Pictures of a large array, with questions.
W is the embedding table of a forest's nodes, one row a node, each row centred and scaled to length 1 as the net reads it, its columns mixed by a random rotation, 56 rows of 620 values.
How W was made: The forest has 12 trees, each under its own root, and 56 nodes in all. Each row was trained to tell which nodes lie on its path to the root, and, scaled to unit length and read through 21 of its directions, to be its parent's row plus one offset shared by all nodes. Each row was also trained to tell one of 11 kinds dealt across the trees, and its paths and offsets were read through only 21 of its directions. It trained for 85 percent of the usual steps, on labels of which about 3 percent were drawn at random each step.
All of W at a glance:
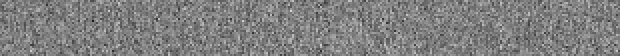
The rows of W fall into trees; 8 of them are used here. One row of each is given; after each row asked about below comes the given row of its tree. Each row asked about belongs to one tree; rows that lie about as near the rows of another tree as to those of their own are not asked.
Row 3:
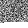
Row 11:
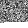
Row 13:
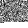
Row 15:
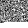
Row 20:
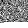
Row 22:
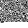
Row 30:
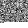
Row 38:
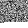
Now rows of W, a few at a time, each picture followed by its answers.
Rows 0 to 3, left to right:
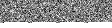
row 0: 13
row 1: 20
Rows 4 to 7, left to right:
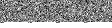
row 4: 20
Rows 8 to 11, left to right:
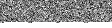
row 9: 15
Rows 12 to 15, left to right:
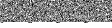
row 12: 20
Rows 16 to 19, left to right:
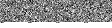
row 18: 11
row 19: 11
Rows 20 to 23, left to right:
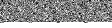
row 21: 20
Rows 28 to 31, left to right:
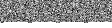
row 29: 3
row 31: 3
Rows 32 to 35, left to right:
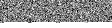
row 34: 30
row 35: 20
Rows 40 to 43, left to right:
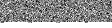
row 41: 22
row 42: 11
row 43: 22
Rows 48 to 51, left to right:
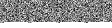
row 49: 11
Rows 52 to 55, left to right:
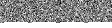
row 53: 11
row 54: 13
